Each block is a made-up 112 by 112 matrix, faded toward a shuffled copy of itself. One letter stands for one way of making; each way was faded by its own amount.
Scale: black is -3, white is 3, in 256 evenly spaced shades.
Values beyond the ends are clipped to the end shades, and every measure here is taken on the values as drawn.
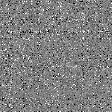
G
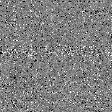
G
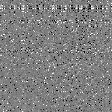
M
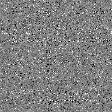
G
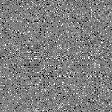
M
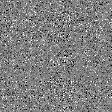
G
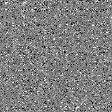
G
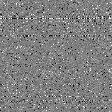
M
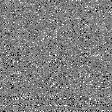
G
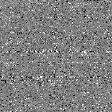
G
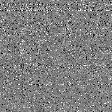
G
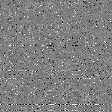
M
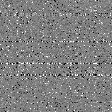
M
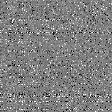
M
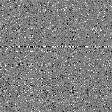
M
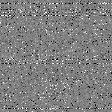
M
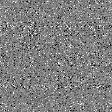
G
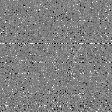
M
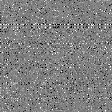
M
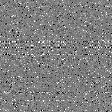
M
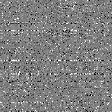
M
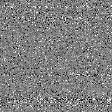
G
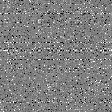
M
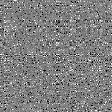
M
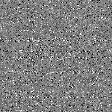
G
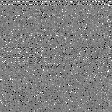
M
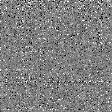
G
